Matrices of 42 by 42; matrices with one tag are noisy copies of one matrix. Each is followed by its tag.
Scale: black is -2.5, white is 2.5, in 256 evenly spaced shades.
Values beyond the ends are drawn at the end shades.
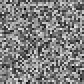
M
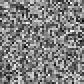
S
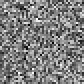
S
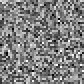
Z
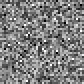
M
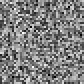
Z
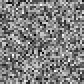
M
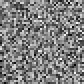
S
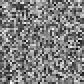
S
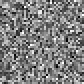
S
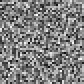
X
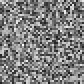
Z
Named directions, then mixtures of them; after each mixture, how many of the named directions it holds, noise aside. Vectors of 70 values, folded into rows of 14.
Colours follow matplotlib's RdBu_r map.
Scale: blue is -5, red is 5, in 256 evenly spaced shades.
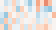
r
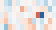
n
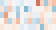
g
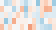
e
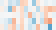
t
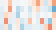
three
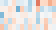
two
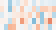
two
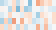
three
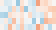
two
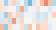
two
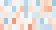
one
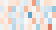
one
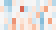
three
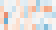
two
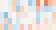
one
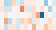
one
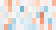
three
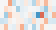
two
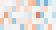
three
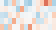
two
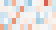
two
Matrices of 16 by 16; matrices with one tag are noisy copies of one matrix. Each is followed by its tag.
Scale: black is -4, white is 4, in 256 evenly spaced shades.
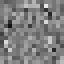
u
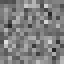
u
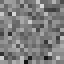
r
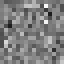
u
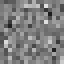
u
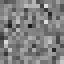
u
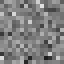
r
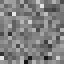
r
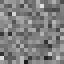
r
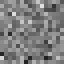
r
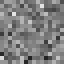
r
